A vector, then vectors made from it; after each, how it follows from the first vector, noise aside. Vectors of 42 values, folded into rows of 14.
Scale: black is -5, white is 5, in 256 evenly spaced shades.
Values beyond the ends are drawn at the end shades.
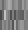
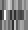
scaled up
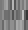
reversed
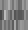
copied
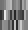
scaled up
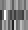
scaled up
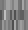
copied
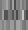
reversed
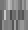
copied
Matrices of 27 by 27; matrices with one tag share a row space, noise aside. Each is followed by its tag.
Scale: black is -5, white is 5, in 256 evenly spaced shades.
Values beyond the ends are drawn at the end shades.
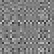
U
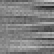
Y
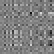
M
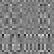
U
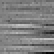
Y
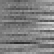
Y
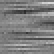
Y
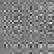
M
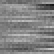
Y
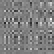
M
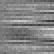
Y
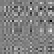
M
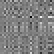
M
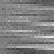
Y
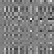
M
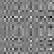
M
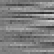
Y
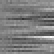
Y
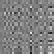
M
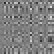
M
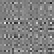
M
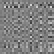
M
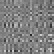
M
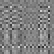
U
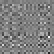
U
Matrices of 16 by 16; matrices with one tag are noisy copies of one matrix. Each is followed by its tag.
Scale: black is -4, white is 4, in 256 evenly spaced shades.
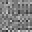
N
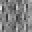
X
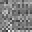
N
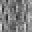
X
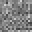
N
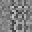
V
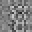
V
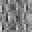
X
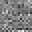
N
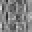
X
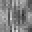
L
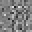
V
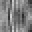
L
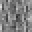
X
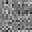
N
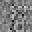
V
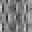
X
